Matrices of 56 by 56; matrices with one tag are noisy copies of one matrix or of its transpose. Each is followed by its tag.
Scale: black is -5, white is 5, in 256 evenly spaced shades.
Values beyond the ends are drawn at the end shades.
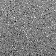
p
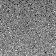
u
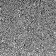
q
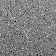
p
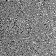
q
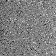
q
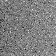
u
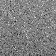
p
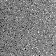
u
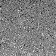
q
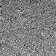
q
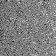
q
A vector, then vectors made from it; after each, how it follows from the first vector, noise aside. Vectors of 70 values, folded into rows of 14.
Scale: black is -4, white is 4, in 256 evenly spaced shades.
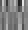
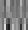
reversed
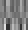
reversed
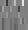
partly zeroed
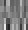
reversed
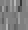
partly zeroed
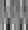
reversed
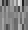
sign-scrambled
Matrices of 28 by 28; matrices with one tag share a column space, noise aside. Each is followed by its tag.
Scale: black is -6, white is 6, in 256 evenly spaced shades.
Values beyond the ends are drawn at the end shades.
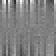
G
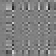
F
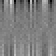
G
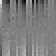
G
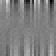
G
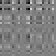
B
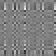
F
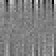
G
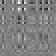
B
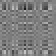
F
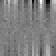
G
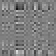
F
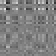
B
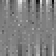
G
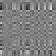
F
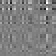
B
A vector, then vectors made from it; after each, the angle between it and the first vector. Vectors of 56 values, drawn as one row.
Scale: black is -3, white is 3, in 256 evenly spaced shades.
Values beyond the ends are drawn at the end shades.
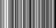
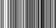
partly aligned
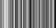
nearly parallel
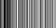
partly opposed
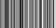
partly opposed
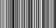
partly aligned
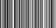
partly opposed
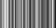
nearly parallel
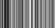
nearly opposite
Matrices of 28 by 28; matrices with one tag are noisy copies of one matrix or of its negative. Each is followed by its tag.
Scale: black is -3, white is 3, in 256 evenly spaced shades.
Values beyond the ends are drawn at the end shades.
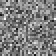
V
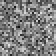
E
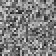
V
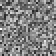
V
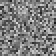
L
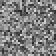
E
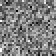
V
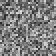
V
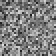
V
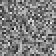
L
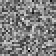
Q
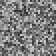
E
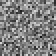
V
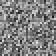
V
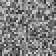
V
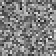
E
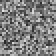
Q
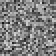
Q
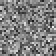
L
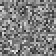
L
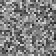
E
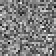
L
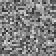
Q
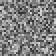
L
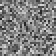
L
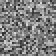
Q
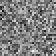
L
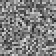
Q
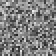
V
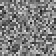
L
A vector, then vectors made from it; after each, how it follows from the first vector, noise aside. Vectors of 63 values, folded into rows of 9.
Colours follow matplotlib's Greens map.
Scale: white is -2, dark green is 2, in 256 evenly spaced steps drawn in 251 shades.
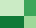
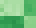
shrunk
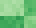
shrunk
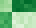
reversed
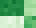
negated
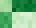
reversed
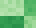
shrunk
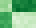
reversed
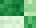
negated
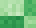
shrunk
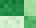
negated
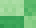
shrunk
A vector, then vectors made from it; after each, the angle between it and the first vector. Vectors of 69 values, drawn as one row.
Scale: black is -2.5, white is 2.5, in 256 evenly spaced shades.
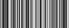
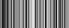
partly aligned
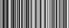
nearly parallel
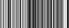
partly opposed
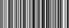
nearly opposite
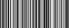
orthogonal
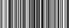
nearly opposite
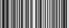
nearly parallel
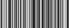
nearly opposite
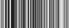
orthogonal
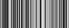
nearly parallel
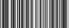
nearly parallel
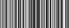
partly opposed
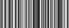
partly opposed
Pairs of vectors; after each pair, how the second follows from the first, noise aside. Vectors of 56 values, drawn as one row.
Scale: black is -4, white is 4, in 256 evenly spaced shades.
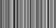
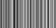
copied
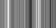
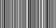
shuffled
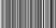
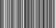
shuffled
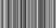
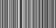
shuffled
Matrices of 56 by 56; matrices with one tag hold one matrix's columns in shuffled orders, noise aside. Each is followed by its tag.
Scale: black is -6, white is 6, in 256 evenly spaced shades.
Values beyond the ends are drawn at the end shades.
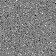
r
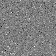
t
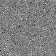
t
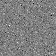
r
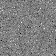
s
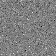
t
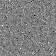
r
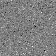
t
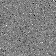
r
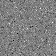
s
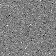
r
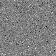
t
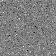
t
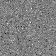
s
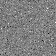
s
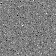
r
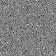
r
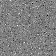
r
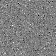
r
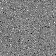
s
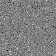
t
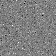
r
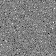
s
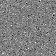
r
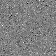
r
